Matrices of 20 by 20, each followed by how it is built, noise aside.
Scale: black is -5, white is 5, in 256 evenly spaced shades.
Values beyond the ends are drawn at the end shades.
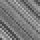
Toeplitz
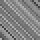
Toeplitz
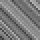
Toeplitz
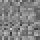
low rank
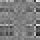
low rank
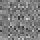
low rank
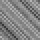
Toeplitz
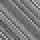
Toeplitz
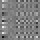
low rank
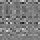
low rank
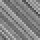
Toeplitz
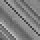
Toeplitz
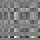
low rank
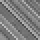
Toeplitz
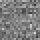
low rank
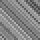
Toeplitz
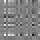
low rank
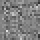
low rank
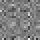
low rank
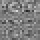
low rank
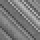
Toeplitz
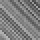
Toeplitz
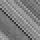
Toeplitz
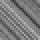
Toeplitz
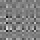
low rank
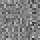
low rank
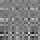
low rank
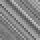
Toeplitz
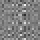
low rank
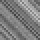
Toeplitz
